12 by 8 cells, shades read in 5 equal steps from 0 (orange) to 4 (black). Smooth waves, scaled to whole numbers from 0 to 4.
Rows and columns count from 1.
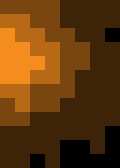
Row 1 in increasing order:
2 2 2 2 3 3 3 3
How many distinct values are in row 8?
3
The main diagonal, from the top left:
2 1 1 1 2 3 3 3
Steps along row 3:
up same up same up same up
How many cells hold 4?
10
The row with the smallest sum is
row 5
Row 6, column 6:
3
